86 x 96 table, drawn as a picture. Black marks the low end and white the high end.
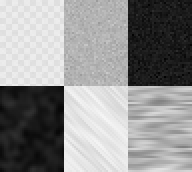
The table splits into 2 rows of 3 panels. Panel 1,1: very high, checkered, faint in contrast. Panel 1,2: high, fine-grained, faint in contrast. Panel 1,3: very low, fine-grained, faint in contrast. Panel 2,1: very low, blotchy, faint in contrast. Panel 2,2: very high, slanting down to the right, faint in contrast. Panel 2,3: high, streaked across.
